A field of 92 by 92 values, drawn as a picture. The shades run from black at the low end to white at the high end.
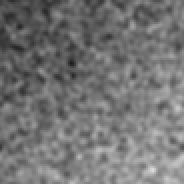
Mirror symmetry: none. Ninth with the lowest average: top left. Odd rows or columns: none. Slope: up to the bottom right. Ninth with the highest average: bottom right. Grain: blotchy. Stripes: none.
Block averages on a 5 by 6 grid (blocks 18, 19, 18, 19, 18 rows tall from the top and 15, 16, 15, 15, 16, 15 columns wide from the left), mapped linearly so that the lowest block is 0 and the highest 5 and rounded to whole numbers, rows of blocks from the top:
0 0 1 1 2 2 | 0 1 1 2 2 3 | 1 2 2 3 3 4 | 2 3 3 3 4 4 | 3 4 3 4 5 5
